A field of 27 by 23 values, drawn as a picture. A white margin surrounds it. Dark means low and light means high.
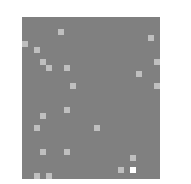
Slope: none. Mirror symmetry: none. Grain: fine. Stripes: none.
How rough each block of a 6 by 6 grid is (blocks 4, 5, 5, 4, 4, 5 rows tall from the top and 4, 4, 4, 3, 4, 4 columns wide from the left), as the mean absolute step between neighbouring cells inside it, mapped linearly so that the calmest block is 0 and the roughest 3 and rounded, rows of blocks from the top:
0 1 0 0 0 1 | 2 1 0 0 0 1 | 0 0 1 0 0 1 | 1 1 0 0 0 0 | 1 0 0 1 0 0 | 1 1 0 0 3 0
